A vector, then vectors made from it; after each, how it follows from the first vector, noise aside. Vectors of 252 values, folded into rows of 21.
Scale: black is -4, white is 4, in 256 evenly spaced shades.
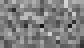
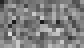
reversed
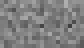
shrunk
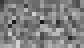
reversed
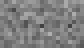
shrunk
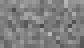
shrunk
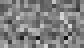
wrapped around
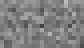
shrunk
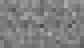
shrunk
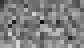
reversed
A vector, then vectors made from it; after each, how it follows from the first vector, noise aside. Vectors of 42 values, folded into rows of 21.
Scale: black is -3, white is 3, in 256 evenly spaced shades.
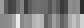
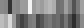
wrapped around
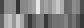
wrapped around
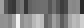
copied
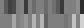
partly zeroed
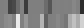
partly zeroed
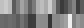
wrapped around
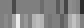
partly zeroed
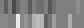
partly zeroed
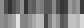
copied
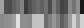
copied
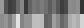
copied
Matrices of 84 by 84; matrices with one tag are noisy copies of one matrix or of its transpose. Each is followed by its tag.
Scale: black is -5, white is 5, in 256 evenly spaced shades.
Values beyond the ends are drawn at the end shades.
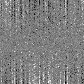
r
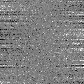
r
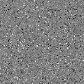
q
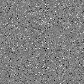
q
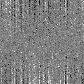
r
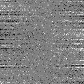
r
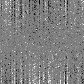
r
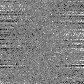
r
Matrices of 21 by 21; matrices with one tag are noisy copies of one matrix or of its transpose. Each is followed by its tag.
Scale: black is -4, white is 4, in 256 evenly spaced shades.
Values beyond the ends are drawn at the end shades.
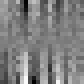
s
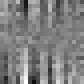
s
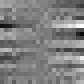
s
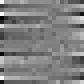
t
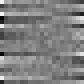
t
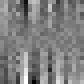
s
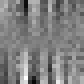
s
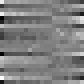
t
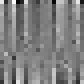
t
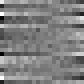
t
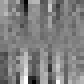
s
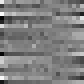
t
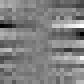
s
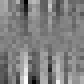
s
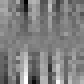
s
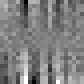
s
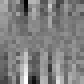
s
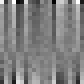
t
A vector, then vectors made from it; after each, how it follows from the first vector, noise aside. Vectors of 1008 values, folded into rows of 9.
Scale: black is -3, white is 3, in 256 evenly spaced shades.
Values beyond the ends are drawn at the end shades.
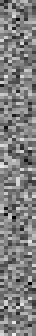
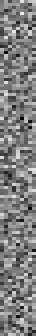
reversed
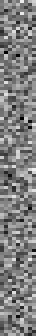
reversed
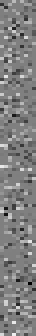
partly zeroed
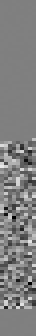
partly zeroed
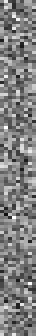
sign-scrambled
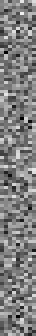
reversed
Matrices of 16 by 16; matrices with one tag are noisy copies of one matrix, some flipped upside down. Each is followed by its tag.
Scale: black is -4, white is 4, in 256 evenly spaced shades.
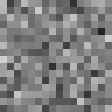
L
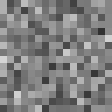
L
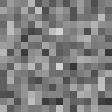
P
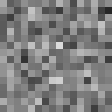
P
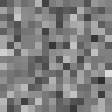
L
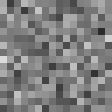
L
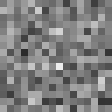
P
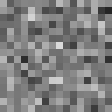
P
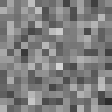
P
